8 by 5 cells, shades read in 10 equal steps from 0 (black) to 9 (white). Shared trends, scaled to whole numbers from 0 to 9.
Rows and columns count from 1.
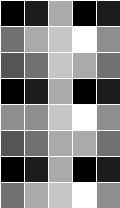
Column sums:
19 28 52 39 26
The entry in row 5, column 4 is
9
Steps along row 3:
up up down down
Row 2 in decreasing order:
9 7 6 5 4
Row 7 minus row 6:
-3 -3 0 -6 -3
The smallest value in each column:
0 1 6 0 1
